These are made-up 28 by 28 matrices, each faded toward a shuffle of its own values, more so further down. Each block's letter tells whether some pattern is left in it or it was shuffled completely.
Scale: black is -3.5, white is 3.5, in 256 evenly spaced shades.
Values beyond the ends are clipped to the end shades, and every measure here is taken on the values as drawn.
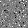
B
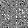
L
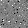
B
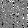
L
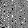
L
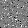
B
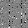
L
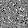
B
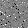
B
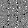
L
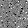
B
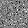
B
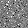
B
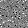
B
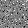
B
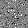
B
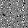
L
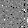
L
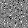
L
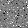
B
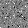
B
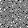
B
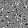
B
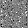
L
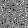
B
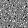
B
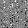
L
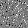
B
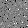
B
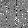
L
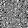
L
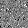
B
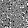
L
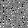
L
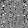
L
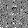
L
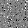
L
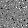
B
